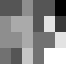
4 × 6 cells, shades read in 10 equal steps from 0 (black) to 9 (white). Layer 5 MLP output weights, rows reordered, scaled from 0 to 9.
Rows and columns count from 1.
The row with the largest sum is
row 4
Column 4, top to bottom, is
3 3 4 4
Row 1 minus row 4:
-1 0 -2 -1 -6 -9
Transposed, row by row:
3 5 5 4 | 3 6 5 3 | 5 6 6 7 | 3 3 4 4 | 3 8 4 9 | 0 2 8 9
